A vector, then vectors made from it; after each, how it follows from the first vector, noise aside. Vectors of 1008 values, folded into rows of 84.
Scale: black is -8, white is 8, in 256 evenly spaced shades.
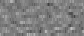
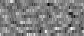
scaled up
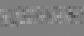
partly zeroed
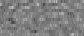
reversed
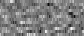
scaled up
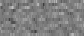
reversed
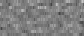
wrapped around
